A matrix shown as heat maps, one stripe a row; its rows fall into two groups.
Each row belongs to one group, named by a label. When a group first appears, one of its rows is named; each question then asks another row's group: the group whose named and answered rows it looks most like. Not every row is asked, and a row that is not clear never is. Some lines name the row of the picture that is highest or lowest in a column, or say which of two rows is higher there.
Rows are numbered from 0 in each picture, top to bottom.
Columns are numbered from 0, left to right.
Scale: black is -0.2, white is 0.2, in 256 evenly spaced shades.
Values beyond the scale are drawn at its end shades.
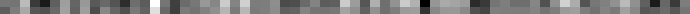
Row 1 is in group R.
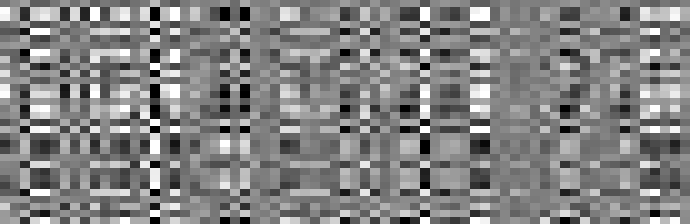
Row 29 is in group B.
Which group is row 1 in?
B
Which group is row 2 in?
B
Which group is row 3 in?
R
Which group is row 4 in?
B
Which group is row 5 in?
R
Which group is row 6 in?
R
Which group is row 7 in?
B
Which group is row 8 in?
B
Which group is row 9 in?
R
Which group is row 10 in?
B
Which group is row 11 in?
R
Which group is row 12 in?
B
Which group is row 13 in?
B
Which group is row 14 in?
B
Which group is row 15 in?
B
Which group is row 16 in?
B
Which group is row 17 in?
R
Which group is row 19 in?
R
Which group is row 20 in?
R
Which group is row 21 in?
R
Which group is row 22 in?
R
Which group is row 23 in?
B
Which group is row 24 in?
R
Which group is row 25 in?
R
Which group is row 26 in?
R
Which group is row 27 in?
B
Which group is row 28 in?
R
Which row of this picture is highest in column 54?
31
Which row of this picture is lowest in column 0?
20
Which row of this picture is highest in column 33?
31
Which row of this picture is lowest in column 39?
31
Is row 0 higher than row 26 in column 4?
Yes
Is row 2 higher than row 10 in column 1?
Yes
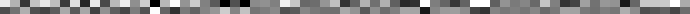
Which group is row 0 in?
B
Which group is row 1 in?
R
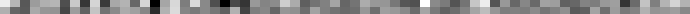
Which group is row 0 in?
B
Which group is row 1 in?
B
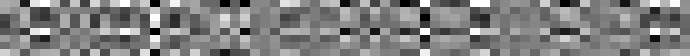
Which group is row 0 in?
B
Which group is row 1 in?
R
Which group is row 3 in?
R
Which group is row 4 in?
B
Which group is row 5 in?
R
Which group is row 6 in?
R
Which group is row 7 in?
B
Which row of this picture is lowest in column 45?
0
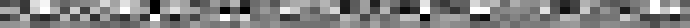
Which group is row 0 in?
B
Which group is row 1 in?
B
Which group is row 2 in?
R
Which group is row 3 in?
R
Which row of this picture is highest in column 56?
2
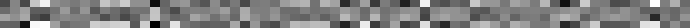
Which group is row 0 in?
B
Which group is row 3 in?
B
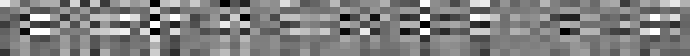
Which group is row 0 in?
B
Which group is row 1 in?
R
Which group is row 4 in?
B
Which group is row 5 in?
R
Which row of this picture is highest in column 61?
0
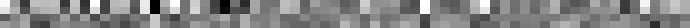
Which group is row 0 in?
B
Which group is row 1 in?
B
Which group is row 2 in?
R
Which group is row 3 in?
R
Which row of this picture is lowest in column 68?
2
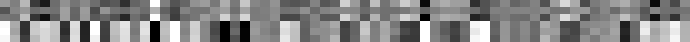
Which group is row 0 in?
R
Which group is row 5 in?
B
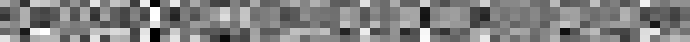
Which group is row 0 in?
B
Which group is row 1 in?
R
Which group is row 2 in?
R
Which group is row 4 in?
B
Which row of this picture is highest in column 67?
5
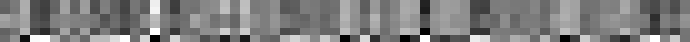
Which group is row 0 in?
R
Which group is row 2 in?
R
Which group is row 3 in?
R
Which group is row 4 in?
R
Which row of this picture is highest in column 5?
5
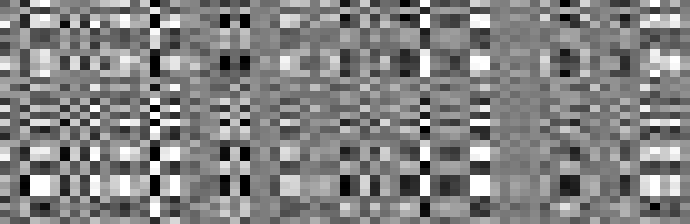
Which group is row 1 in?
R
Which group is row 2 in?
B
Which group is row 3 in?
B
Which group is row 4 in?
R
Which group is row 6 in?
R
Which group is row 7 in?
B
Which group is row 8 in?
B
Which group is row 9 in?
B
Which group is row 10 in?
B
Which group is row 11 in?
R
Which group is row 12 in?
B
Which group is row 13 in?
R
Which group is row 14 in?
R
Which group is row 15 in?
B
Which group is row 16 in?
R
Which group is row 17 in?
B
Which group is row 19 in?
R
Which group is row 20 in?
B
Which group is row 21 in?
B
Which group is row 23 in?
R
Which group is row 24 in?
R
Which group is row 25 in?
B
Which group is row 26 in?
B
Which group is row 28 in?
R
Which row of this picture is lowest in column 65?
29
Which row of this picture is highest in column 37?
29
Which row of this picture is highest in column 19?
9
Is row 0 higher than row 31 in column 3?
Yes
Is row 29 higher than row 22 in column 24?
Yes
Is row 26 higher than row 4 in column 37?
No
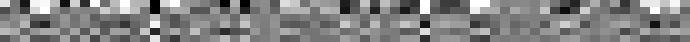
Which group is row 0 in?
B
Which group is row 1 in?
B
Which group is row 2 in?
R
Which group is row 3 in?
R
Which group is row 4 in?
B
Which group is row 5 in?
R
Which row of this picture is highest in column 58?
1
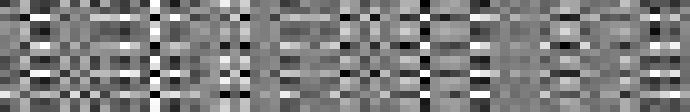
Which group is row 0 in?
R
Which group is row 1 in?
R
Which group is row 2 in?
B
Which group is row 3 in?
R
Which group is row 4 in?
R
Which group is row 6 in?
B
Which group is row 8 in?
R
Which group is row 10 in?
B
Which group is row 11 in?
R
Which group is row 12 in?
R
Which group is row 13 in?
B
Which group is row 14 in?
R
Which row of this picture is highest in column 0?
13
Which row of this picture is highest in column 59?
2
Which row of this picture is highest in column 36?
2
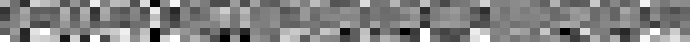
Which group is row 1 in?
R
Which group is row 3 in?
R
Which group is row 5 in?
B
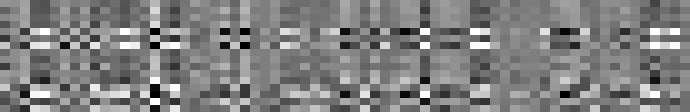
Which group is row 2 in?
R
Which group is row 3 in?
R
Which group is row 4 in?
B
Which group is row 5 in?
R
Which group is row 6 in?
B
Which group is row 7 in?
R
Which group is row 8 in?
R
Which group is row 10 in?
R
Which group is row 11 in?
R
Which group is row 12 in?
B
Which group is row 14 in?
R
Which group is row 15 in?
B
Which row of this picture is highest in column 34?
11
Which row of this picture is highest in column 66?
6
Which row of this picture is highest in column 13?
6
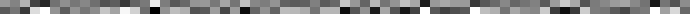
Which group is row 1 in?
B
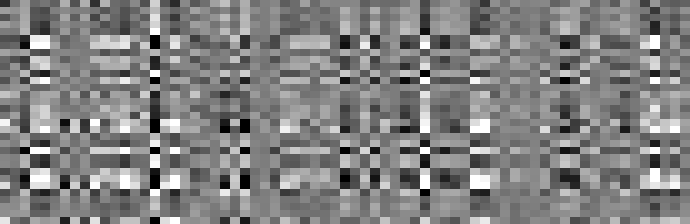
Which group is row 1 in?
R
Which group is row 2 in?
R
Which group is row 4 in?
R
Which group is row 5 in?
B
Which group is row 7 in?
R
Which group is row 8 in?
B
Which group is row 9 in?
B
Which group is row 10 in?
R
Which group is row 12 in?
R
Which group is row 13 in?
B
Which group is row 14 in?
B
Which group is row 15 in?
B
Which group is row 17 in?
B
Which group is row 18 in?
B
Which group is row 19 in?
R
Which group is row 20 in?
R
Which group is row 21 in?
B
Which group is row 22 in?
R
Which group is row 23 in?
R
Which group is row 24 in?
B
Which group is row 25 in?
B
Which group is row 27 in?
R
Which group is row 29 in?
R
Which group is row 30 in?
R
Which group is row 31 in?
B
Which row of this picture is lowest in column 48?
27
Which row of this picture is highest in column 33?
18
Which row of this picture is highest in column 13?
26
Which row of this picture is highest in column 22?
27
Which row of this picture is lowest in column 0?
0
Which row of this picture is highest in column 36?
6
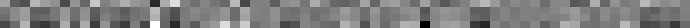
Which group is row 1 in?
R
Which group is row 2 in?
R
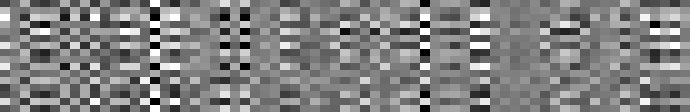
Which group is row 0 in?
R
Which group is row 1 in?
B
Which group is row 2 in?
B
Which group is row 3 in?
R
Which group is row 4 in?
B
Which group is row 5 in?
R
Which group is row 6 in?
B
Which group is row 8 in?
R
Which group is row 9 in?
B
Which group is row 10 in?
R
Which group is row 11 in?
B
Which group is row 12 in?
R
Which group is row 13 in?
R
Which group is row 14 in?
B
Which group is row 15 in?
R
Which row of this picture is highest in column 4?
4
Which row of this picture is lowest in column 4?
3
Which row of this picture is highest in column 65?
4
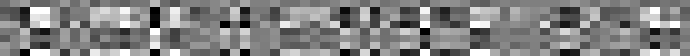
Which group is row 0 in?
R
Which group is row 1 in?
B
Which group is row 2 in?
B
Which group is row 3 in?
B
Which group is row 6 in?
R
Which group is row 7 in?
B
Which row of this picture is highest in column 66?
3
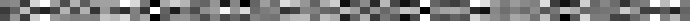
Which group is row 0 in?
B
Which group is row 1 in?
R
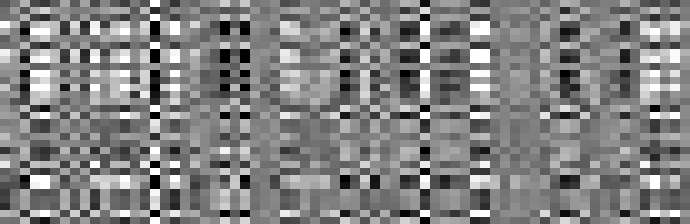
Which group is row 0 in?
R
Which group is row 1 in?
B
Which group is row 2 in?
R
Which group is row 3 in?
B
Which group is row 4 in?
B
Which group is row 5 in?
B
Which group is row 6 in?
R
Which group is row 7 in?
B
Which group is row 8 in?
B
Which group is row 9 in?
R
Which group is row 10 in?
B
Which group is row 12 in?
B
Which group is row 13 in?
B
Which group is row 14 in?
B
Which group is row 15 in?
R
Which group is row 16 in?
B
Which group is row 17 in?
R
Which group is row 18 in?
R
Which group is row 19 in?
B
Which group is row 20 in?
R
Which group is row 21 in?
R
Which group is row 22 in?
R
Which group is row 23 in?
B
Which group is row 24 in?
R
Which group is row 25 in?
B
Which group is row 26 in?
B
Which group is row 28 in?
R
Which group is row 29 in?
R
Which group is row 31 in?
R
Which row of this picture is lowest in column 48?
21
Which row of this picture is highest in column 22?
21
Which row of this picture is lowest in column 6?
12
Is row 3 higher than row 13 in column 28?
Yes
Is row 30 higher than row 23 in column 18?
Yes
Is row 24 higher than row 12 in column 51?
No
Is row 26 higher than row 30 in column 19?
No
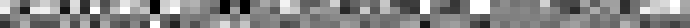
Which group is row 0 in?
B
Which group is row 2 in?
R
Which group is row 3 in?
R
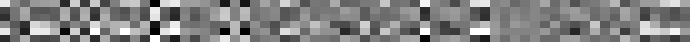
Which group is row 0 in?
B
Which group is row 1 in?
R
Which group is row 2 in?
R
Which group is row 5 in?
R
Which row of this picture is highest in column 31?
3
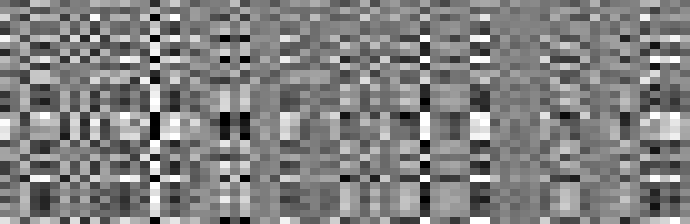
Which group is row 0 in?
B
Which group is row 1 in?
R
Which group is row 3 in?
R
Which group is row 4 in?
R
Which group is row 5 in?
B
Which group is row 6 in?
R
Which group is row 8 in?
B
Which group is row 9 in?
R
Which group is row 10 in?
B
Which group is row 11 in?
B
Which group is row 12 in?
R
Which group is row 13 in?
R
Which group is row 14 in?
R
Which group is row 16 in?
B
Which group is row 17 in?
B
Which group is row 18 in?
B
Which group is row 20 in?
R
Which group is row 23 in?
R
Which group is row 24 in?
R
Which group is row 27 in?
R
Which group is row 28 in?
R
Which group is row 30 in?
R
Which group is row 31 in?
B
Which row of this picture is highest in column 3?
25
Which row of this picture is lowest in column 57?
25
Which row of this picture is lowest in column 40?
16
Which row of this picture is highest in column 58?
16
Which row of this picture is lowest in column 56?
16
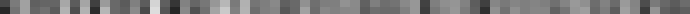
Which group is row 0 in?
R
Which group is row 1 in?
R
